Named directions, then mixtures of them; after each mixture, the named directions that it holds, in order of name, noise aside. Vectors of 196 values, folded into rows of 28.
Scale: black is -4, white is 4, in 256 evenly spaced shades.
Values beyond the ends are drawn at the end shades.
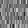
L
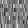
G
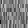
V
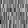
V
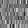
L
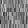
V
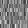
L, V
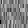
V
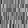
L, V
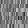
L, V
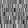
G, V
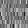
L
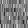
G, V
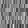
L, V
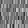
L, V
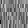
V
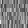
V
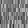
L, V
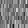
L, V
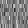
G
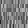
L, V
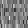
G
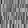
L, V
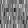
G, V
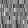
G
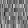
G
